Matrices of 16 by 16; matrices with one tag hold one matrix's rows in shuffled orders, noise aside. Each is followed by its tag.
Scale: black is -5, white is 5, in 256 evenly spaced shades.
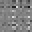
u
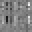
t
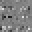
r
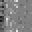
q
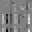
t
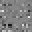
r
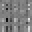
t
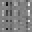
t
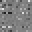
r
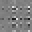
u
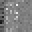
q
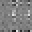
u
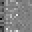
q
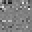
r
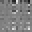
u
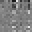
u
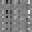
t
